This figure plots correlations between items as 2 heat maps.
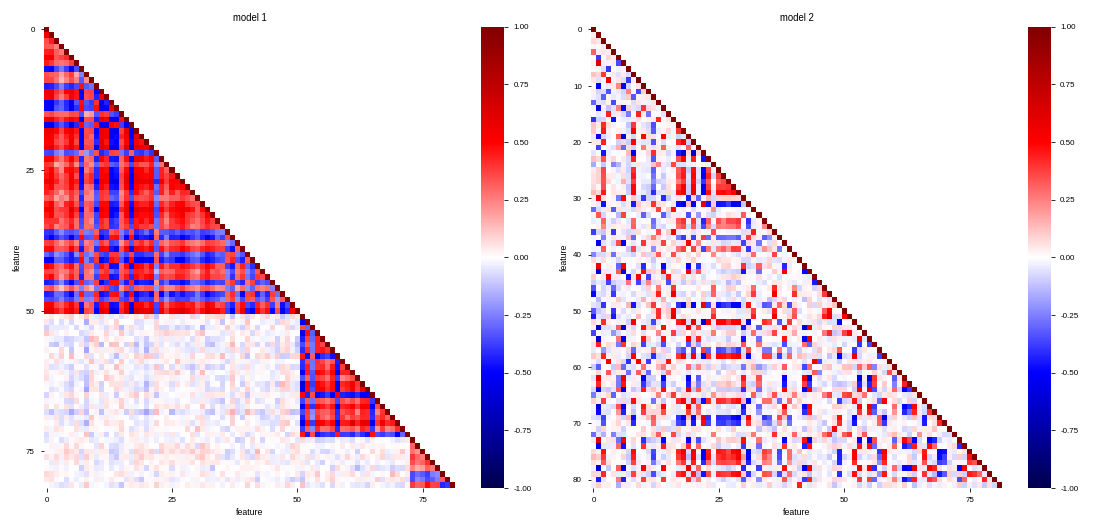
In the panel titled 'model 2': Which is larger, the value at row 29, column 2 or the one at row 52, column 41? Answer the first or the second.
the first
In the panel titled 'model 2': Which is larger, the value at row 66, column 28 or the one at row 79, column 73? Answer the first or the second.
the first
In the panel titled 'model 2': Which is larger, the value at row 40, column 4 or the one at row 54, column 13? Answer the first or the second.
the second
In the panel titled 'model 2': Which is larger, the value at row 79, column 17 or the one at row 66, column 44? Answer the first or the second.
the first
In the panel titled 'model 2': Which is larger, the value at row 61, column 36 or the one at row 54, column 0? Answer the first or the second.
the first
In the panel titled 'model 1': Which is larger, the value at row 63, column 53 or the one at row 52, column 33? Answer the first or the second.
the second
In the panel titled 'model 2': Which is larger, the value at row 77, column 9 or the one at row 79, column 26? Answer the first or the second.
the second
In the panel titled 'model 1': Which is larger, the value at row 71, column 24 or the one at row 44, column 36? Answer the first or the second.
the first
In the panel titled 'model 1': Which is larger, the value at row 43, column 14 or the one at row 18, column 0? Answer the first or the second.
the second
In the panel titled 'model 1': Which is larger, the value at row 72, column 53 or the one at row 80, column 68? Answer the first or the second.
the first
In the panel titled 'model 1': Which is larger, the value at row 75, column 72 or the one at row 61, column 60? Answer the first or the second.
the second
